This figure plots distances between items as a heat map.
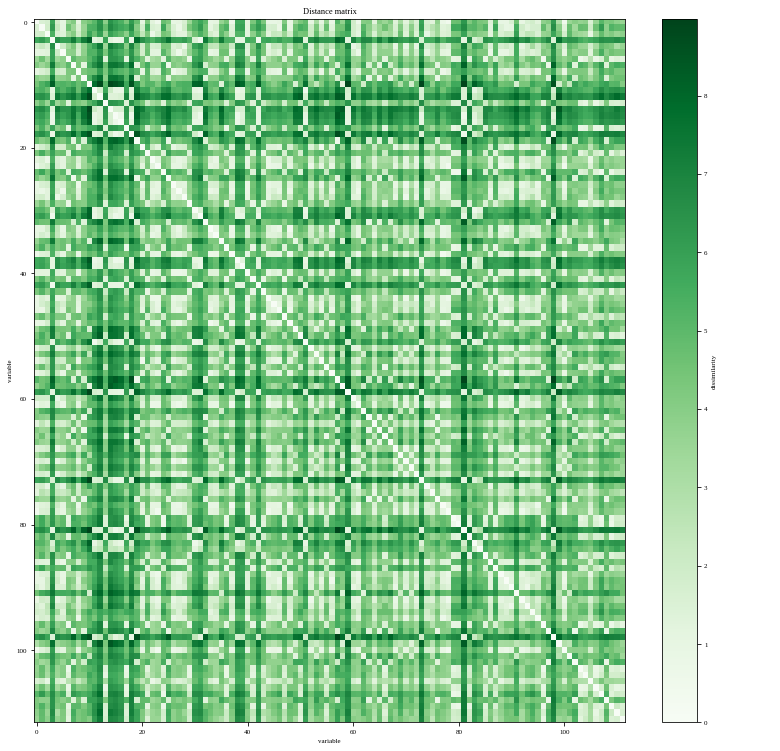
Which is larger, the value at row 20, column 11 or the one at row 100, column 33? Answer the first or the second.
the first
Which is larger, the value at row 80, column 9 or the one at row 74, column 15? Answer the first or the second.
the second
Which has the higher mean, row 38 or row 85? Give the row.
38
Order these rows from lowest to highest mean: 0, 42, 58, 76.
0, 76, 58, 42
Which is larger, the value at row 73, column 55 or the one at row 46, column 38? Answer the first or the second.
the first
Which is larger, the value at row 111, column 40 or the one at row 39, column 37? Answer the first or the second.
the second
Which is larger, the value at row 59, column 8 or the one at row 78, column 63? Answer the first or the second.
the first
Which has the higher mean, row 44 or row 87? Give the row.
87
